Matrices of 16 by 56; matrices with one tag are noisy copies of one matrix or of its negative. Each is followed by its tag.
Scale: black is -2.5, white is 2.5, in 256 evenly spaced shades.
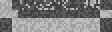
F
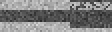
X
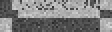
F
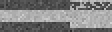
X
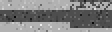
X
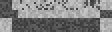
F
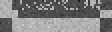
F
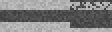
X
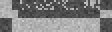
F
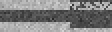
X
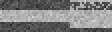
X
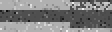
X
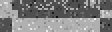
F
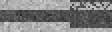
X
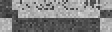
F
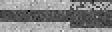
X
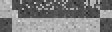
F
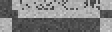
F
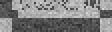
F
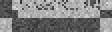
F
